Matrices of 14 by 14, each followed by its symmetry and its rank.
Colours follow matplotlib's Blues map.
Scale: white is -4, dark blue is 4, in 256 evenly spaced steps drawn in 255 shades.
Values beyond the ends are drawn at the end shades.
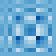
symmetric, rank one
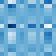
neither, rank one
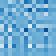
antisymmetric, rank two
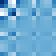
symmetric, rank one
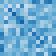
symmetric, full rank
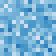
symmetric, full rank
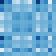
symmetric, rank one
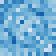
symmetric, full rank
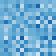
antisymmetric, rank two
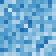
symmetric, full rank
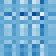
neither, rank one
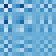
symmetric, rank one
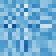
antisymmetric, rank two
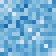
symmetric, full rank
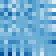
antisymmetric, rank two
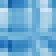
antisymmetric, rank two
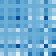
symmetric, rank one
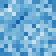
symmetric, full rank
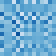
antisymmetric, rank two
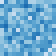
symmetric, full rank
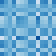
symmetric, rank one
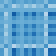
symmetric, rank one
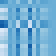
neither, rank one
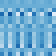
neither, rank one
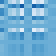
neither, rank one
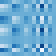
neither, rank one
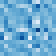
antisymmetric, rank two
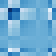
symmetric, rank one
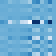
neither, rank one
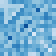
symmetric, full rank
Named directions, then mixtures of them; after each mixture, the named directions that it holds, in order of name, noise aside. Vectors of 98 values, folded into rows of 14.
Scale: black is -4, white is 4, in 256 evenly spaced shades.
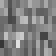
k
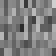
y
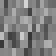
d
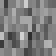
d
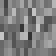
d, y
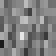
d, k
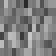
d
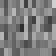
y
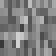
k, y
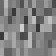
d, y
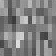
k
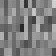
y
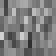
d, y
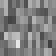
d, k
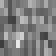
k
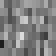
d, k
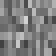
k, y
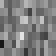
d, k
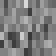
d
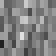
d, k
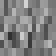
d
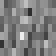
d, k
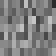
y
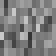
d, y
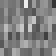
d, y
